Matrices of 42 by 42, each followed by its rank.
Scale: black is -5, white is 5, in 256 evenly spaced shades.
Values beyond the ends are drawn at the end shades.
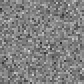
full rank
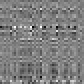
three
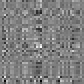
three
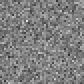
full rank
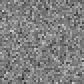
full rank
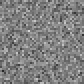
full rank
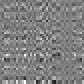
three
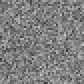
full rank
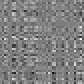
three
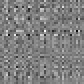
three
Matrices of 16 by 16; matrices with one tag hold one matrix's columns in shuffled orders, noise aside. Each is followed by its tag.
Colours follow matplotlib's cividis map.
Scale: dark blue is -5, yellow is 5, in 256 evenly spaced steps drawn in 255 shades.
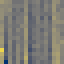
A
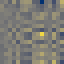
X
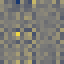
X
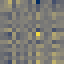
X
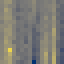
A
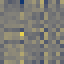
X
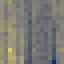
A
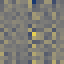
X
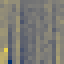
A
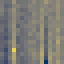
A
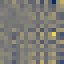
X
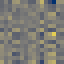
X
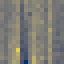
A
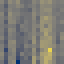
A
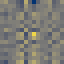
X
